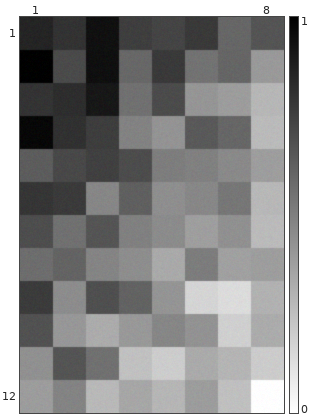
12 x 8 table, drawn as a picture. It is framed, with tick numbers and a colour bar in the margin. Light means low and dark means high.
Ninth with the highest average: top left. Average level on the scale: 50%. Mirror symmetry: none. Ninth with the lowest average: bottom right. Roughest part: bottom left. Slope: up to the top left.
